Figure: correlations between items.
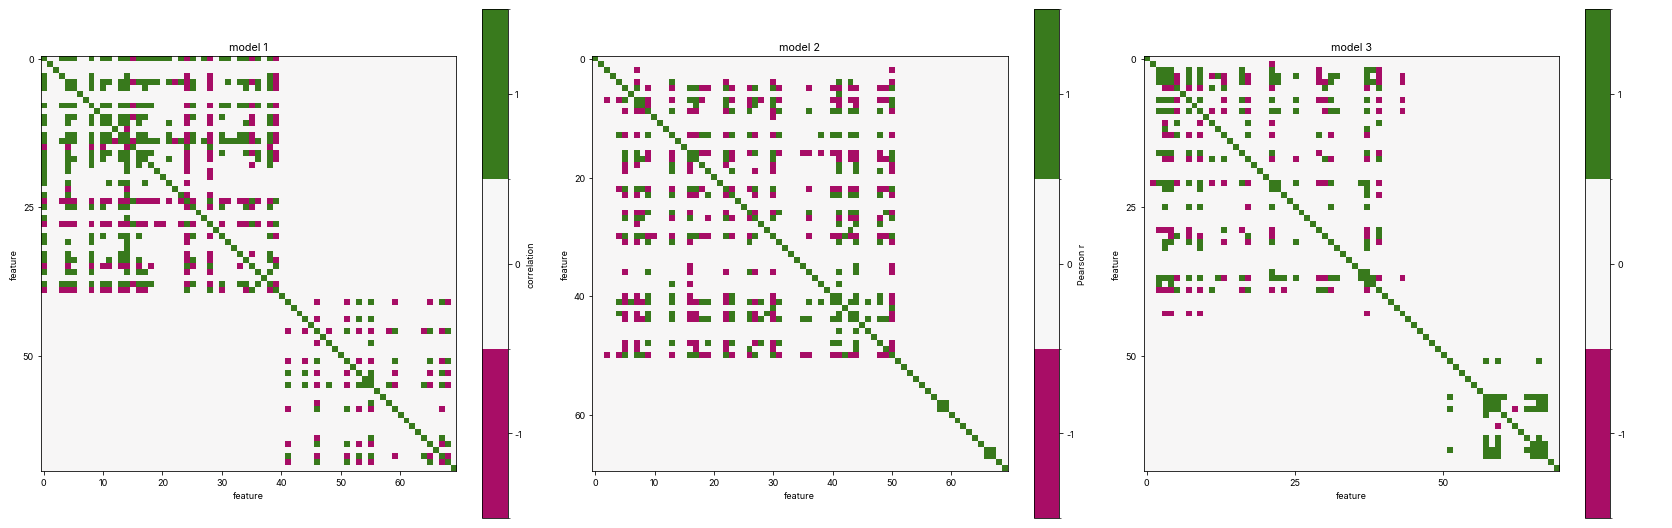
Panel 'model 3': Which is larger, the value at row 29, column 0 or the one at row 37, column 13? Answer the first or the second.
the first
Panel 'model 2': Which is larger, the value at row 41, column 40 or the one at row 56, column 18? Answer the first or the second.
the first
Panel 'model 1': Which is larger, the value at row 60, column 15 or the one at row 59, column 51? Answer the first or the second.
the second
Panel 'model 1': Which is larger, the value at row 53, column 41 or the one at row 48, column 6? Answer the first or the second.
the first
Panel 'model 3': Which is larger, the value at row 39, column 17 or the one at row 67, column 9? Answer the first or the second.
the first
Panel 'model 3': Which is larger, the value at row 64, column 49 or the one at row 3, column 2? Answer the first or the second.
the second
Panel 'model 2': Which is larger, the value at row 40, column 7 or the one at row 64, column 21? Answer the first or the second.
the second
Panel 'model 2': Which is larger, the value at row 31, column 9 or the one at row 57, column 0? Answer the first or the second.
the first
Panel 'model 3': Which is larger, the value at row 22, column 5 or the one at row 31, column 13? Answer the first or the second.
the first
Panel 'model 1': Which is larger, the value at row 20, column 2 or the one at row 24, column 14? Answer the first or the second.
the first
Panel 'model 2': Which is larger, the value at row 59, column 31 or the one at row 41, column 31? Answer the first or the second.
the second
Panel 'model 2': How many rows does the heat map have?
70
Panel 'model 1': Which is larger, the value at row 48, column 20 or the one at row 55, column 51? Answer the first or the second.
the first
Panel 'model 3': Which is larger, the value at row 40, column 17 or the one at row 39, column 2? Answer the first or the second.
the first
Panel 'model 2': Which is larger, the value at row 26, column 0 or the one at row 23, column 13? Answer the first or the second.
the second
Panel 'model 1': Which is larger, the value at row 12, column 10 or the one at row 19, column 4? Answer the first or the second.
the second
